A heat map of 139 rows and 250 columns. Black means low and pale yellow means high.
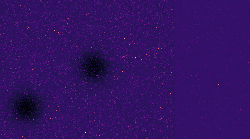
The halves do not mirror each other. Two dips sink into the field. Overall the values sit about 20% of the way up the scale. A vertical seam about 70% of the way across splits the table, and the right part is calmer.
